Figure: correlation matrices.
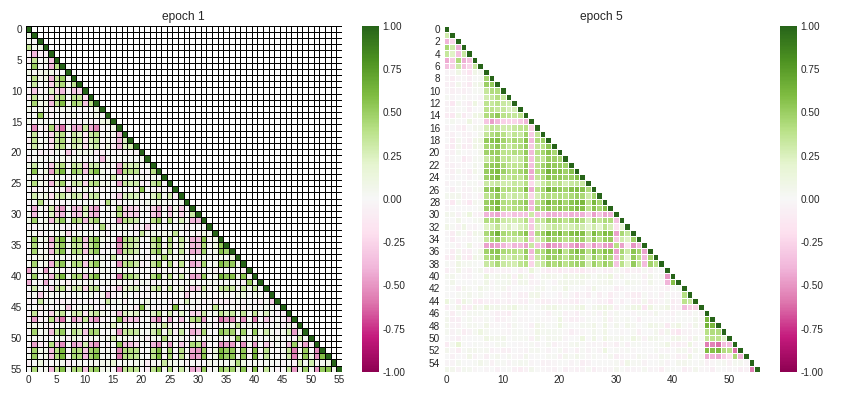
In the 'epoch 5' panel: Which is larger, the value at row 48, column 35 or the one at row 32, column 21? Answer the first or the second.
the second
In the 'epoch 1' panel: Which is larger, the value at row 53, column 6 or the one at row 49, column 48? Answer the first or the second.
the first
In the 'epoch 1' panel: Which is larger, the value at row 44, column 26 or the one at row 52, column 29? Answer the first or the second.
the first
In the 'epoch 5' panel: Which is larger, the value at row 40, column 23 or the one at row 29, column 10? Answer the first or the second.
the second
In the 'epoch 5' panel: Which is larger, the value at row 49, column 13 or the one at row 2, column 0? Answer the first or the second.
the first
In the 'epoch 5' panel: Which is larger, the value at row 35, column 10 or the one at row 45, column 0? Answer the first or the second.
the second
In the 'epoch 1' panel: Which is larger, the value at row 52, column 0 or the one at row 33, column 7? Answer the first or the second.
the first
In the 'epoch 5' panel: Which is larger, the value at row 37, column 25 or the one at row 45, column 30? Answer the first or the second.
the first
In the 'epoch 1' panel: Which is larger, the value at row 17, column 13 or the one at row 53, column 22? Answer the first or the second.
the second
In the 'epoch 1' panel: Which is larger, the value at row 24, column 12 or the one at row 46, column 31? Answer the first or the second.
the second
